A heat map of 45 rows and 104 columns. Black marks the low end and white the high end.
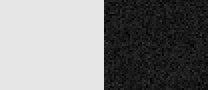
The table splits into one row of 2 panels. Panel 1,1: very high, flat. Panel 1,2: very low, fine-grained, faint in contrast.
